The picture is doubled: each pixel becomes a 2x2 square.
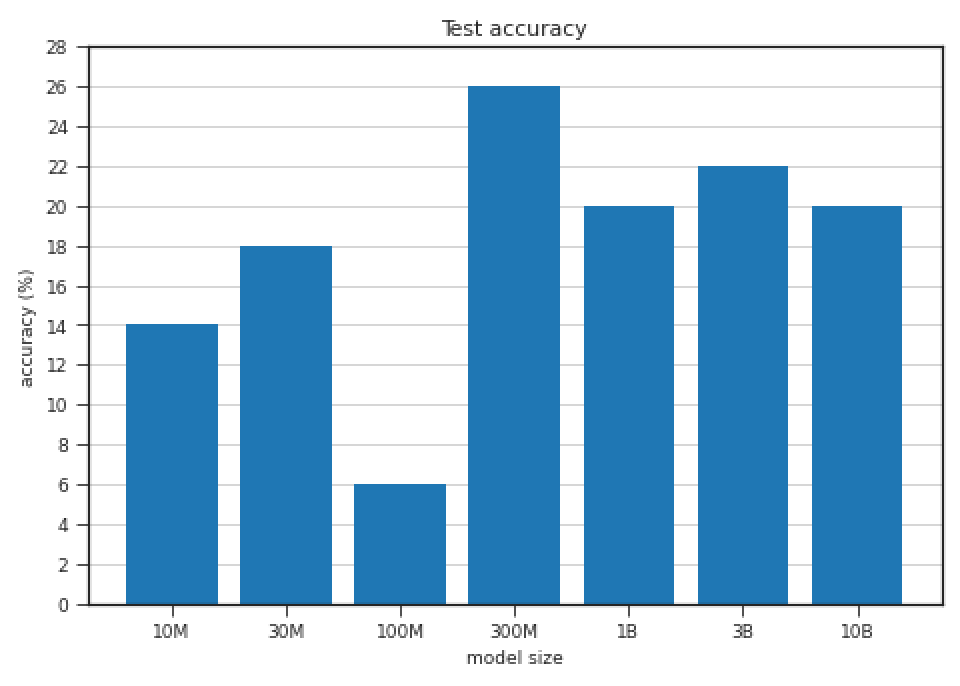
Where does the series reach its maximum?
300M
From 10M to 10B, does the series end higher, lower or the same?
higher
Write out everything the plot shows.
Title: Test accuracy
x-axis: model size, ticks 10M 30M 100M 300M 1B 3B 10B
y-axis: accuracy (%), ticks 0 2 4 6 8 10 12 14 16 18 20 22 24 26 28
Values:
14 18 6 26 20 22 20
